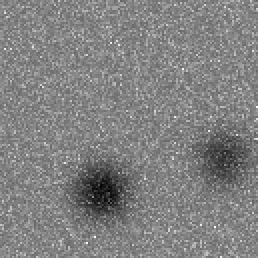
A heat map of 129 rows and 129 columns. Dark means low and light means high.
Mirror symmetry: none. Histogram: heavy tails on both sides. Dips: two. Odd rows or columns: none. Average level on the scale: 50%.
